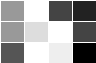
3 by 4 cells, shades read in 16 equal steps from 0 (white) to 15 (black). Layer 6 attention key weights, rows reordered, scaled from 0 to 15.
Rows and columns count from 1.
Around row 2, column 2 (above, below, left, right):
0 0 6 0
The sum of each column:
22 2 12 39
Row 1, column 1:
6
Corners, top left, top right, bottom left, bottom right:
6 13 10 15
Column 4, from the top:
13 11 15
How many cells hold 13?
1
